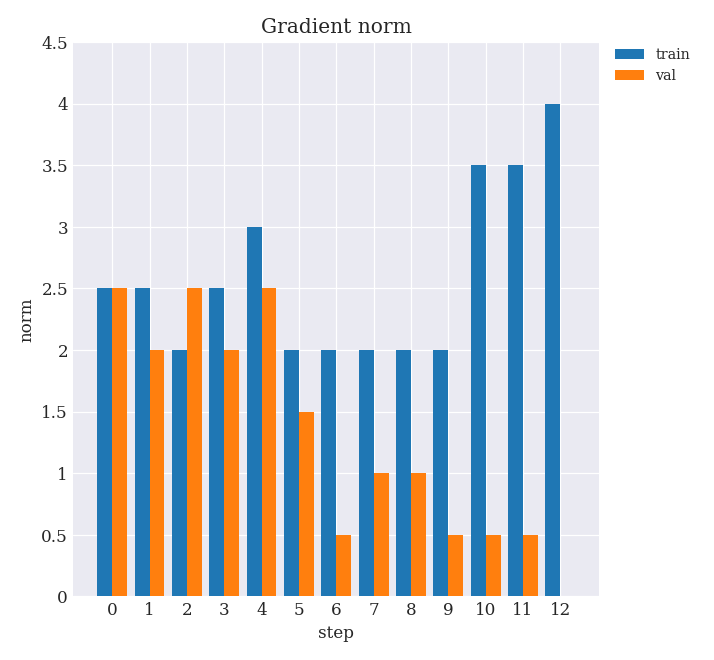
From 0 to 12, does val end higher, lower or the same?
lower
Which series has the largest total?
train
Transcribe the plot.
Title: Gradient norm
x-axis: step, ticks 0 1 2 3 4 5 6 7 8 9 10 11 12
y-axis: norm, ticks 0 0.5 1 1.5 2 2.5 3 3.5 4 4.5
Legend: train, val
Values:
train: 2.5 2.5 2 2.5 3 2 2 2 2 2 3.5 3.5 4
val: 2.5 2 2.5 2 2.5 1.5 0.5 1 1 0.5 0.5 0.5 0
